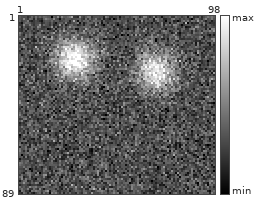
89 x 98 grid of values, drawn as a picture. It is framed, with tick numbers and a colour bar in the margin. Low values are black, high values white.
Odd rows or columns: none. Bumps: two. Histogram: skewed, a long tail of high values. Ninth with the highest average: top left.
